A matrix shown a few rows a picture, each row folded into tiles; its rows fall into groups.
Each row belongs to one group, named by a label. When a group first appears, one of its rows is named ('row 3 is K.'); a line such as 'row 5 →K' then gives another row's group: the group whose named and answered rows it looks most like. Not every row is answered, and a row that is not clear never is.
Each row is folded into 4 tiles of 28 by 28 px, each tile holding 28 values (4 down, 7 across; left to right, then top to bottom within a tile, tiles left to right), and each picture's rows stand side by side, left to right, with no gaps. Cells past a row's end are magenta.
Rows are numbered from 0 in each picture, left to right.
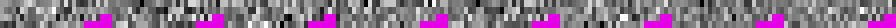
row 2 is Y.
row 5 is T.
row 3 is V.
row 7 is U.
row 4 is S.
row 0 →U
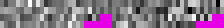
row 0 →U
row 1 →S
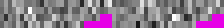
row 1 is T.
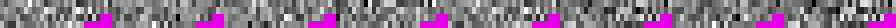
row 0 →U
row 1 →Y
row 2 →T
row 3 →V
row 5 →S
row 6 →Y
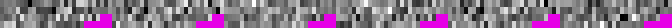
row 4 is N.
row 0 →S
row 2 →U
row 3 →U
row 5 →Y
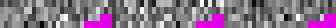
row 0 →T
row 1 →V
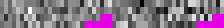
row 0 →V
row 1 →S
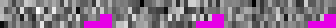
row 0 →U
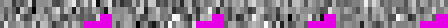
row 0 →N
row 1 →T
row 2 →Y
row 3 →T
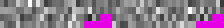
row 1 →U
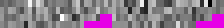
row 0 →T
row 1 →N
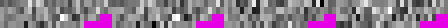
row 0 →T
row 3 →U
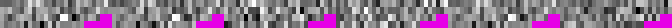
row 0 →T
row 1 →T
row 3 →V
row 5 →S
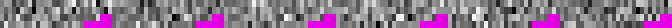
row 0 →N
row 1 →Y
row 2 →T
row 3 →T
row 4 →V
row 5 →S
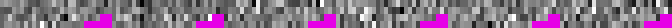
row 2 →V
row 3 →V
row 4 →T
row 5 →V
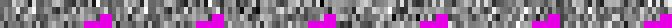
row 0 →V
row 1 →V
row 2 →N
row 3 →U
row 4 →U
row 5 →V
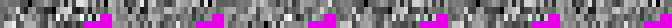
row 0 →S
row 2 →T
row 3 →S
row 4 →S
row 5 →N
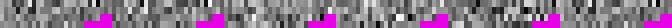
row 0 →N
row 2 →Y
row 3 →T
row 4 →S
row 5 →N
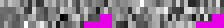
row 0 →Y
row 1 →U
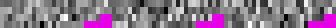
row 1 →S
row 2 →Y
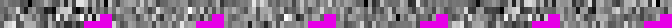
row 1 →U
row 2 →T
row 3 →Y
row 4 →S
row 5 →N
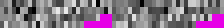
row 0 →N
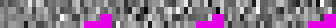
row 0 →T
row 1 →N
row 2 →V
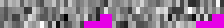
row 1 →U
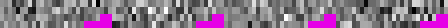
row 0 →N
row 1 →U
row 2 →T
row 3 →S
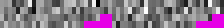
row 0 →N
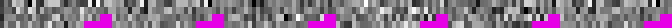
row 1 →N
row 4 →S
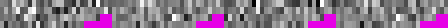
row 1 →T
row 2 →V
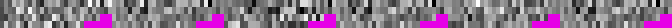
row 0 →V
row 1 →N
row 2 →S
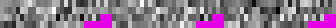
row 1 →U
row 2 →S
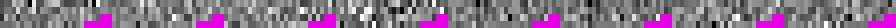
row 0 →V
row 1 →T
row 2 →U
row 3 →V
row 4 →Y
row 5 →Y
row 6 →T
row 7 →Y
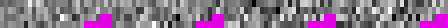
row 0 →T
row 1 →Y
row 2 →S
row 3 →U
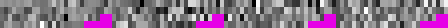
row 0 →Y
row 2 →V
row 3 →V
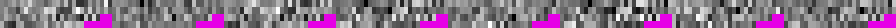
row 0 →U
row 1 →Y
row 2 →U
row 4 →Y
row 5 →S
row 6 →V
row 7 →S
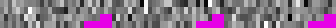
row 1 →V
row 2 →Y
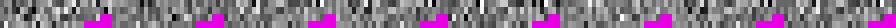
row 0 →N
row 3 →N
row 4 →V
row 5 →T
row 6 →N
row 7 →V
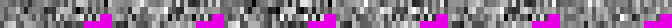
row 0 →S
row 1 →U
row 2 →S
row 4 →U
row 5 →T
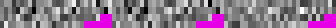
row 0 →N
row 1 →N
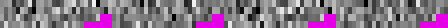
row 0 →N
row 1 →Y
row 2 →N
